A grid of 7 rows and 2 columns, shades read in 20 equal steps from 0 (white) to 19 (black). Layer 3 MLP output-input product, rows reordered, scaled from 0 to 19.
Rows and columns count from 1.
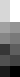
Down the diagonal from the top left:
3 0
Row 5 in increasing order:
12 15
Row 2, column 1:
3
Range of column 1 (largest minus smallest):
14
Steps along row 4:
up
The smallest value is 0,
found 2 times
